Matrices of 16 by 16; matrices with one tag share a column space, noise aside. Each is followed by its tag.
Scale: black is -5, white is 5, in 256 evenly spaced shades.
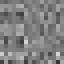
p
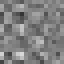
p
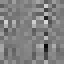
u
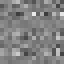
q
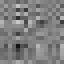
u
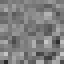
p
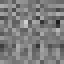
u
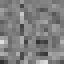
p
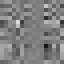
u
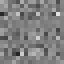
q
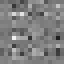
q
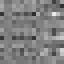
q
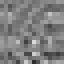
p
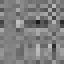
u
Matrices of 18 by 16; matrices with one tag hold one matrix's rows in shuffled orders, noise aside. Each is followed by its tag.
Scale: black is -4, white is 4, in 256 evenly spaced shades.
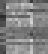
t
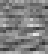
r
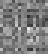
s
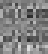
s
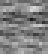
r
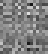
s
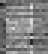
t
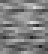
r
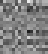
s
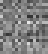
s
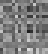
s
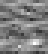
r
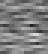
r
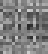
s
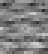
r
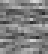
r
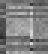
t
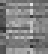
t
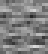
r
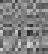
s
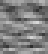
r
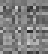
s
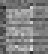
t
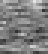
r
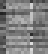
t
